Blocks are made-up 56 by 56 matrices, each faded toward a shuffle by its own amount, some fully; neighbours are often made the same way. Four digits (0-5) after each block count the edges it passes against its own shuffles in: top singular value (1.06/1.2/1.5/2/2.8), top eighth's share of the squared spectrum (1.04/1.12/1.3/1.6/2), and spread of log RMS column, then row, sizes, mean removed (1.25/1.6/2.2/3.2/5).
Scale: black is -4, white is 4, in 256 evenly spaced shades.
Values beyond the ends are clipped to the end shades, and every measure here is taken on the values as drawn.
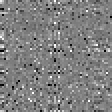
4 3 2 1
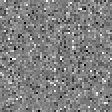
1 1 0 0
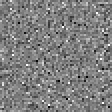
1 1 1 0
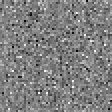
0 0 0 0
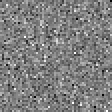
0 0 0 0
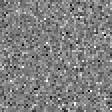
1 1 0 0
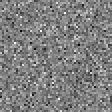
0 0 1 0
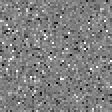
0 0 0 0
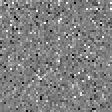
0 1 1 0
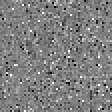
0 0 0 0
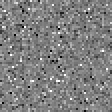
0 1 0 0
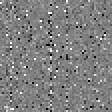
2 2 1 0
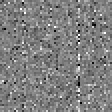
2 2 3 0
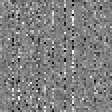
2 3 3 0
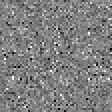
3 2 1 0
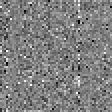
2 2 2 0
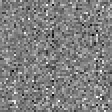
1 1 2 0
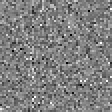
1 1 1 0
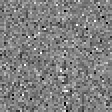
0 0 1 0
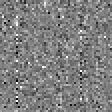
2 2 2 0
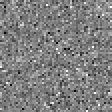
2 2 0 0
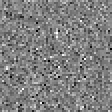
2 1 0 0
